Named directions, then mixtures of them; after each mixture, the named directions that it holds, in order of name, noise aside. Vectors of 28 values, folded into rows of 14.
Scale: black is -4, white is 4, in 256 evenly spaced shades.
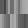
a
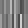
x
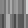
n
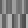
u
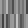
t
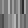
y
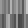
n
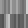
n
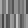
t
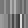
t, x, y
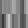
n, u, y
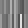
x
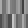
u, y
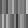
t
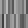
t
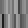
n, t, u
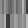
n, t, y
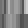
a, n, y
